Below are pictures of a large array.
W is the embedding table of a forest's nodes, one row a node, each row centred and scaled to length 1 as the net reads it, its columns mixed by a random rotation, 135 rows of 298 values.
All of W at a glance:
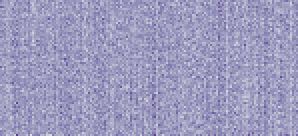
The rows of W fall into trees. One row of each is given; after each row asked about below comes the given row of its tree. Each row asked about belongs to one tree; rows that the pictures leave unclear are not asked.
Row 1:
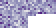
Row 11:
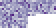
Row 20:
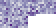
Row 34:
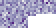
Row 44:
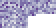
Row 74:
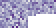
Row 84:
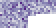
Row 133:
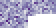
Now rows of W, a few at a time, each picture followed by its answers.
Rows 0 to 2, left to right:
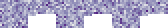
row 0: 74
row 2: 34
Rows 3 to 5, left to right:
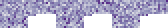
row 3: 34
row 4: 34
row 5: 133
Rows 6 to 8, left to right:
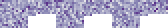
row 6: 74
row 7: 74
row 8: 11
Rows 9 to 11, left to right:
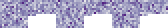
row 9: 44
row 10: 74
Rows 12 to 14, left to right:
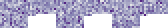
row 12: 11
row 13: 34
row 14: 20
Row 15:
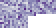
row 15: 1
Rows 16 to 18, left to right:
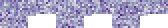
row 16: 34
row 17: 20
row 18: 84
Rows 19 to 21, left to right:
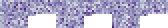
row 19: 84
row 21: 44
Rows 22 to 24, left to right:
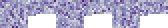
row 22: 74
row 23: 84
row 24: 11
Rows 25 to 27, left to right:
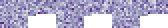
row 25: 1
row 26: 34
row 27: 20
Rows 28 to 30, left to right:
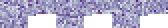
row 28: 1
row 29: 11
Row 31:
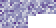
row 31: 74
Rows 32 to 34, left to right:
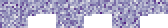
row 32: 44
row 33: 11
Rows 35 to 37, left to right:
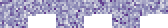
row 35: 11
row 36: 74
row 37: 34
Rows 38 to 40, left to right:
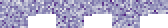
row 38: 20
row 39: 133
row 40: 11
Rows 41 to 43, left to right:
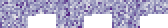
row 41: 44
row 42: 11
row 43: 44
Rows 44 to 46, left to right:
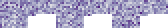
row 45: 44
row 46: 20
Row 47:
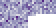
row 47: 133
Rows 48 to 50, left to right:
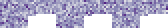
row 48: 133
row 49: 20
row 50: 11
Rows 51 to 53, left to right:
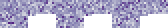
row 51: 34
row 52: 133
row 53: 84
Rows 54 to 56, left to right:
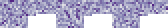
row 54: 11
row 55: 74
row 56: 11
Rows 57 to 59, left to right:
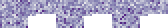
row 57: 44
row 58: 34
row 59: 34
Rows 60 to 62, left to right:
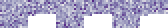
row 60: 20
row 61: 1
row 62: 11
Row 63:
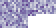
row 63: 44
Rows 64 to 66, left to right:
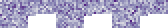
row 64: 84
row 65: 84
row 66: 74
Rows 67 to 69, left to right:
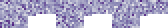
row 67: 1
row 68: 133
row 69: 20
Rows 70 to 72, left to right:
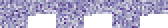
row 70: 11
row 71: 84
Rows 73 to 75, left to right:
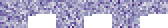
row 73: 133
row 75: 44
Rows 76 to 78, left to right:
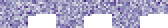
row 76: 20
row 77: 20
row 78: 34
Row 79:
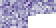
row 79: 84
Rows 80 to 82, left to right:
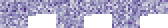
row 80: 84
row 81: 11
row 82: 44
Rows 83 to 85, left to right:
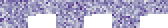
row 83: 34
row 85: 133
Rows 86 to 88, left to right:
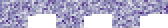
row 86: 133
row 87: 133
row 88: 20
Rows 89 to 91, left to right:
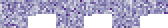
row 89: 84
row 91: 20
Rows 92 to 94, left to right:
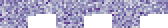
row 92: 34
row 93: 34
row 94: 20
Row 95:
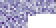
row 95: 133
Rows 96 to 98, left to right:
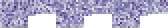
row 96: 84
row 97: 133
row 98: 84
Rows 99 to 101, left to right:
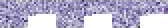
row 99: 133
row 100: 84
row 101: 34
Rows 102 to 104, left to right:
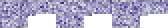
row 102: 44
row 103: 1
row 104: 84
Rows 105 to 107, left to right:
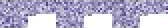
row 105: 133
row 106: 11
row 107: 11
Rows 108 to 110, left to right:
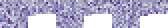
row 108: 34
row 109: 133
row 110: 44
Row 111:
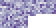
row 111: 20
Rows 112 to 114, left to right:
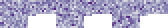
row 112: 11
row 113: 11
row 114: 133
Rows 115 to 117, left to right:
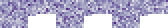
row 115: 84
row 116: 133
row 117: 133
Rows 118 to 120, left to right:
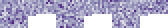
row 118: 34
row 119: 133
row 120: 74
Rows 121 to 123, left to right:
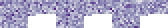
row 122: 11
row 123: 74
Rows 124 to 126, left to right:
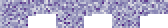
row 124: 84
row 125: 34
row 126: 20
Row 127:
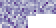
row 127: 34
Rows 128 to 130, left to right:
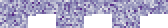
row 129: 84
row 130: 74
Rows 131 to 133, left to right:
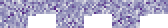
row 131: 11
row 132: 74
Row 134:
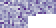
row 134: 1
